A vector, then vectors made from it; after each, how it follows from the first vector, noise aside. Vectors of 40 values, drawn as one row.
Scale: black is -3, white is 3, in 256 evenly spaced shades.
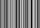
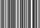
negated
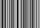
wrapped around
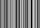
copied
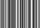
negated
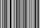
wrapped around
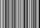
wrapped around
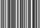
negated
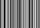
wrapped around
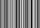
copied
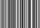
negated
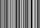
copied
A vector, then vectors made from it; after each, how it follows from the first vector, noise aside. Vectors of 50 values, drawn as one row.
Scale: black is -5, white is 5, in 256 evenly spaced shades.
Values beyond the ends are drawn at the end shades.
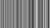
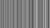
shrunk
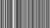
reversed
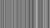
shrunk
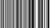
scaled up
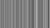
shrunk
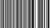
scaled up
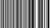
scaled up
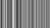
reversed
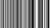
scaled up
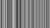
reversed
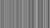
shrunk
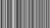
reversed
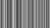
reversed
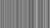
shrunk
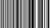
scaled up
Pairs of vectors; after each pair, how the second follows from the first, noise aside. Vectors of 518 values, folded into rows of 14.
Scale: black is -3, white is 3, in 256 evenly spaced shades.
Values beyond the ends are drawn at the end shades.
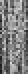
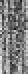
negated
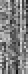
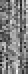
negated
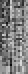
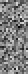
shuffled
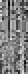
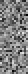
shuffled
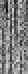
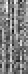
negated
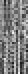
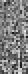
sign-scrambled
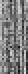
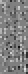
partly zeroed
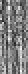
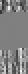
partly zeroed
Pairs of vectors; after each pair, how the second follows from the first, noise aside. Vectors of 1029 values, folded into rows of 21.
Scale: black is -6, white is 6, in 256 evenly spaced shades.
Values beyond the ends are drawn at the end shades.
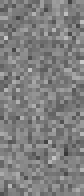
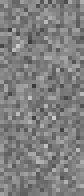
wrapped around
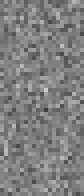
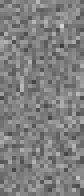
wrapped around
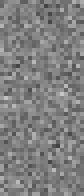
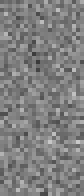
wrapped around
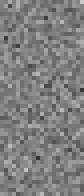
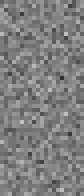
wrapped around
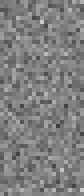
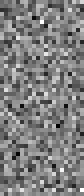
scaled up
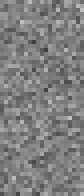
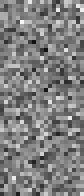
scaled up
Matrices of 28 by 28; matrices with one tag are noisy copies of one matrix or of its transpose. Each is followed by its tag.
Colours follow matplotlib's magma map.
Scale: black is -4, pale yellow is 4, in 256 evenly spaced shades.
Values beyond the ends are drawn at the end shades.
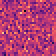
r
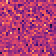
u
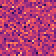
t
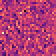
r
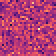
r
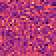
r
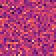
t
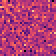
u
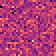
t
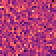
u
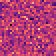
r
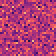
t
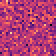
u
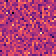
t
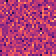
t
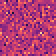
t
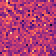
u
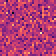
t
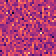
t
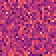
t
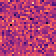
r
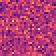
r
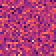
t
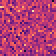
u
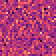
t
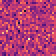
r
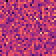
t
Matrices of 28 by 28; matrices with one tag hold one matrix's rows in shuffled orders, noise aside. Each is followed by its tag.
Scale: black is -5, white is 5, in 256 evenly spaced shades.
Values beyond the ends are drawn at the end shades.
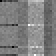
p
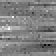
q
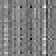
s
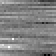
q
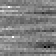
q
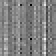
s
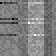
p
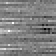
q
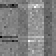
p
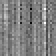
s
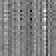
s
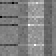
p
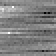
q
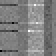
p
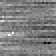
q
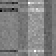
p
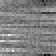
q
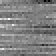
q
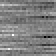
q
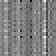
s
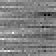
q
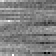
q
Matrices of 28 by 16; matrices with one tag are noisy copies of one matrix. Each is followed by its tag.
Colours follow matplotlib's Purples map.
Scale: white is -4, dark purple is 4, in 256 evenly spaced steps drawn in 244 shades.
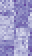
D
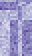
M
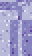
M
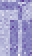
M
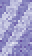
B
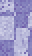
D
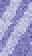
B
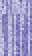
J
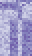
M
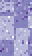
D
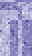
M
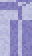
M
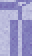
M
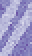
B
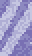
B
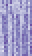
J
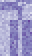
M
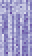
J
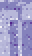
M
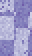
D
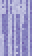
J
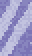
B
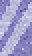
B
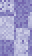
D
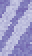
B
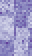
D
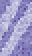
B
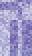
M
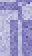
M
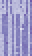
J
